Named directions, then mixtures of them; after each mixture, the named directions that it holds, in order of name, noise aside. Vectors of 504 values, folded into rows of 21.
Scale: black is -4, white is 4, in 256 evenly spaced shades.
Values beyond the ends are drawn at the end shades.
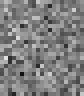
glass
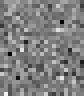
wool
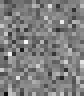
glass, wool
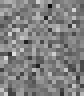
glass, wool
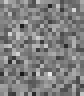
glass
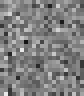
glass, wool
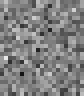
glass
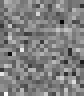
wool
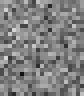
glass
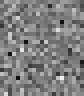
wool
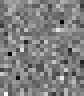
wool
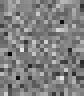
wool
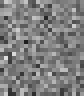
glass, wool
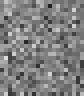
glass, wool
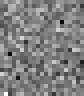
wool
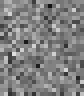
glass, wool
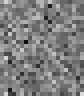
glass, wool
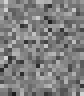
glass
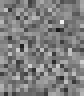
glass, wool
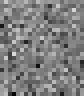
glass, wool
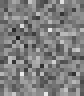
glass, wool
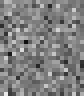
glass, wool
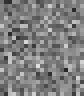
glass, wool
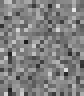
glass, wool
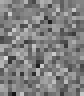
glass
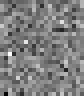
glass, wool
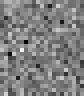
glass, wool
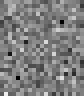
wool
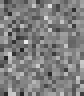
glass, wool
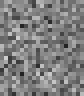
glass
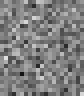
glass
